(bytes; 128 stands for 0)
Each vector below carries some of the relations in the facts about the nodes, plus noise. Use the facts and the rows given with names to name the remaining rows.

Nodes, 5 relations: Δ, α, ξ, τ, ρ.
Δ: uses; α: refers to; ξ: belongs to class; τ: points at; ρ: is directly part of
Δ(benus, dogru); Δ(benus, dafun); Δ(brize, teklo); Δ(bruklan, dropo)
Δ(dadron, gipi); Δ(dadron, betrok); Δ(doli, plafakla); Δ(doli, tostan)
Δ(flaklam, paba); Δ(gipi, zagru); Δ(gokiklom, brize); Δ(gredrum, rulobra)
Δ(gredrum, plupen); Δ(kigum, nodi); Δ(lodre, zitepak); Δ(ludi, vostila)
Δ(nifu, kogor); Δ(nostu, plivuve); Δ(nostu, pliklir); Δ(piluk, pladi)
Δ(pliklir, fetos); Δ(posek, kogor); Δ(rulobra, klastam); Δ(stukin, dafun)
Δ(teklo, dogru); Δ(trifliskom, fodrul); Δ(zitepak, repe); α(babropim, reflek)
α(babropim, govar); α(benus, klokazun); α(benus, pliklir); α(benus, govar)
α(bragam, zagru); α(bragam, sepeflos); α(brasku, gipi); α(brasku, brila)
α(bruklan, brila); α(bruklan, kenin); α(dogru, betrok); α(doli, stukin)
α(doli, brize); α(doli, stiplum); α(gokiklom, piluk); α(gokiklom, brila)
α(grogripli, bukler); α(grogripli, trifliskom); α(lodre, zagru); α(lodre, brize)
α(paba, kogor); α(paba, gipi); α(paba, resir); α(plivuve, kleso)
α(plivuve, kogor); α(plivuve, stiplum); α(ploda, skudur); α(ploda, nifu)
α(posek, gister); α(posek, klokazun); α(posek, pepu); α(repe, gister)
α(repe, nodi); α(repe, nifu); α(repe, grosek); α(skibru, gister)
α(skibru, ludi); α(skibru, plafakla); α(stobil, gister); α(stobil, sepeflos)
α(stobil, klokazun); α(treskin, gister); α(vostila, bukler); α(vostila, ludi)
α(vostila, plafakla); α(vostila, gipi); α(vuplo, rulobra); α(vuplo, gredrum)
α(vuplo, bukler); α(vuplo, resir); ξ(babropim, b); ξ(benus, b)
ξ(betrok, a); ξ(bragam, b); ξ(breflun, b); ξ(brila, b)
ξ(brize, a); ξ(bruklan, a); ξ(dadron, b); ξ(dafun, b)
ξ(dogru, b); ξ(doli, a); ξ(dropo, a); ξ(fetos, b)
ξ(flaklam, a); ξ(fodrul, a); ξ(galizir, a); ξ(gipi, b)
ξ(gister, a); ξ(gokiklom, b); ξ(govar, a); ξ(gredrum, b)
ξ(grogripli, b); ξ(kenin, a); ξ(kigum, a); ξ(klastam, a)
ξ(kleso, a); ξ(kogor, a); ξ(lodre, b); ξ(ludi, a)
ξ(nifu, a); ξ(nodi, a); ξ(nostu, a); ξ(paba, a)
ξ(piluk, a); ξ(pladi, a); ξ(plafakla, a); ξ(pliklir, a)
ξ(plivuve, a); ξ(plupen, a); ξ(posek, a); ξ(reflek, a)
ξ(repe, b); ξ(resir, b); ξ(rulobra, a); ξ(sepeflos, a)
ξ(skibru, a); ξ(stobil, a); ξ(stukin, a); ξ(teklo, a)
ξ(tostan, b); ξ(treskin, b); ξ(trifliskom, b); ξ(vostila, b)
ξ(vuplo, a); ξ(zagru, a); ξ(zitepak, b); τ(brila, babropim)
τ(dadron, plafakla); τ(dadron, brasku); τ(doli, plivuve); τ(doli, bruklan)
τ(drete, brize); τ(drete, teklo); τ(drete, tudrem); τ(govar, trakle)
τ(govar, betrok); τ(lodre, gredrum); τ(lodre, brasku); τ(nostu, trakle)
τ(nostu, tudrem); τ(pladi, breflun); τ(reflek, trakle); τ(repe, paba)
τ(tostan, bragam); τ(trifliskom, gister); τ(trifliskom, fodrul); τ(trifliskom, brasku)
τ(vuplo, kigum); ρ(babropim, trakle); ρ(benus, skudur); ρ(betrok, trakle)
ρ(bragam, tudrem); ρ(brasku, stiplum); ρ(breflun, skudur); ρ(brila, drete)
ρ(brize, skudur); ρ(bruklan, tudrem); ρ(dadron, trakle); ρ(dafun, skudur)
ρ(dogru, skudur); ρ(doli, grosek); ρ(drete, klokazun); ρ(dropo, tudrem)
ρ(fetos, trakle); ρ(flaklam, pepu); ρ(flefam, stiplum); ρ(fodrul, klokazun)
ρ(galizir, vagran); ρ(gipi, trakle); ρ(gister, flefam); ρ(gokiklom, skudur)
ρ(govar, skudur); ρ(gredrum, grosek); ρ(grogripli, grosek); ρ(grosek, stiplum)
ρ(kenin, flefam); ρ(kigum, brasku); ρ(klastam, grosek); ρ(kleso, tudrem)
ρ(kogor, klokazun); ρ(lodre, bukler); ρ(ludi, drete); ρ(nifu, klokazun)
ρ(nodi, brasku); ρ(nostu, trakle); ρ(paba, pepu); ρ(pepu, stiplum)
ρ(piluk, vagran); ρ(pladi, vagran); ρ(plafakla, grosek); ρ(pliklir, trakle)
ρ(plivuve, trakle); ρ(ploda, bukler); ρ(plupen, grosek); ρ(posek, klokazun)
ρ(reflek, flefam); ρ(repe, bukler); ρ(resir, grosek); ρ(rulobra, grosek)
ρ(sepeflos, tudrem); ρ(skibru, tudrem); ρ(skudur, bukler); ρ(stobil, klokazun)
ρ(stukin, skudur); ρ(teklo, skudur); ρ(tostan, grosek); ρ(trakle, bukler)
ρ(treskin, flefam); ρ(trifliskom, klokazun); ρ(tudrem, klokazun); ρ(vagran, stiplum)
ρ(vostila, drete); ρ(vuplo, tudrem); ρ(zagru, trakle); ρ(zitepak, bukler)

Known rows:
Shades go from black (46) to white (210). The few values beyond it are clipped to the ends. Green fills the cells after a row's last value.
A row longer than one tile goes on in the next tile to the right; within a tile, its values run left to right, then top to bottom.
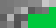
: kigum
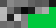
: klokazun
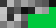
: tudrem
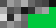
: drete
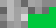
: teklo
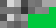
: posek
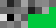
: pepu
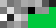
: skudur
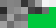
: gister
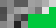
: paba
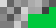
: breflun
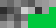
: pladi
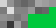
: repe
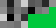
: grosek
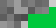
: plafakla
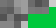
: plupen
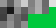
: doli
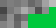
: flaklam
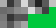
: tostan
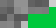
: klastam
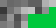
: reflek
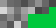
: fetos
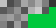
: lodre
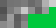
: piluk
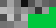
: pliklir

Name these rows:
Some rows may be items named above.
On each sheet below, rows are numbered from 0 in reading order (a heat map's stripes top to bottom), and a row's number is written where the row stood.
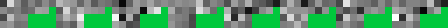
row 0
fodrul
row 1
govar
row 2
brasku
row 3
vostila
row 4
drete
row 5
betrok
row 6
sepeflos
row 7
ploda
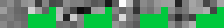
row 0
trifliskom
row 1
klokazun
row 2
skibru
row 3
gredrum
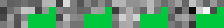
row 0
reflek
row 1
fodrul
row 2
brize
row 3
bragam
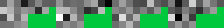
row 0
pliklir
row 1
bukler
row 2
zagru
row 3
stiplum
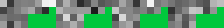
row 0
treskin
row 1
nostu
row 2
plivuve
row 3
reflek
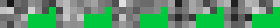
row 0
babropim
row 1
stukin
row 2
nifu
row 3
gredrum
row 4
grogripli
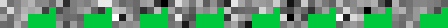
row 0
dafun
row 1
treskin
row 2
bukler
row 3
vuplo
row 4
bruklan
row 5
stiplum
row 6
skudur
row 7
zitepak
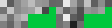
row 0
dogru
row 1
vuplo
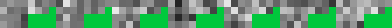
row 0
vostila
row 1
ludi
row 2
gipi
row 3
resir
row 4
benus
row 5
dadron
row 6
gokiklom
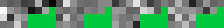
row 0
trakle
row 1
nifu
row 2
brila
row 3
betrok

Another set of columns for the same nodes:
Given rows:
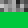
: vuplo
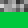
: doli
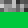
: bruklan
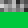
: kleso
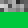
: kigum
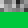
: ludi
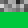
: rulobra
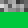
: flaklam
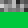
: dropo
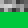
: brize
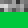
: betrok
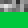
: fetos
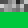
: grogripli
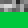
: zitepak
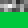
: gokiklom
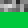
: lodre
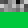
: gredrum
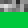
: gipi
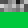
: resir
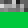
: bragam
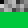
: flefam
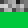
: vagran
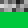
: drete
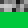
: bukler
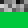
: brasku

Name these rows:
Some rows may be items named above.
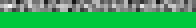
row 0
dogru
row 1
ludi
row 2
bukler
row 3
reflek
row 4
skibru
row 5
tostan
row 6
pliklir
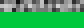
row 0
bukler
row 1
sepeflos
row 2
doli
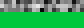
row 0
sepeflos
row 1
skudur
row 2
bukler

